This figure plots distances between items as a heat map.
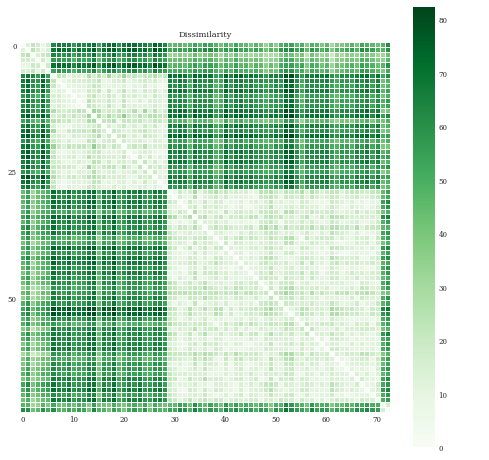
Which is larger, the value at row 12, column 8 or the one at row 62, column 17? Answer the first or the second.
the second
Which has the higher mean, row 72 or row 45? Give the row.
72
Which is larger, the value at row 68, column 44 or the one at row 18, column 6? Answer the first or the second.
the second
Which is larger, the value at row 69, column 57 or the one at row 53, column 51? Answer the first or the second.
the second
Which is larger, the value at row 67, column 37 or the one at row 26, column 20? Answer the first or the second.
the second
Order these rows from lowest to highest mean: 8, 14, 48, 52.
48, 52, 8, 14
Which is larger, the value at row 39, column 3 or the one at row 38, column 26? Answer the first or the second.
the second
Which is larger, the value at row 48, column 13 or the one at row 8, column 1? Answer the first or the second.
the second
